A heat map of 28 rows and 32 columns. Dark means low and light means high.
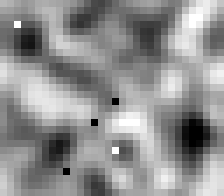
The texture is blotchy. Five lone cells stand out: two far higher and three far lower than their neighbours. Neither half mirrors the other. No overall slope runs across the table.
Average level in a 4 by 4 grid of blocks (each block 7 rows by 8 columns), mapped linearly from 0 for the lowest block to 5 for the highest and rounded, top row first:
2 2 1 5 | 4 2 3 5 | 2 3 5 0 | 2 2 4 4
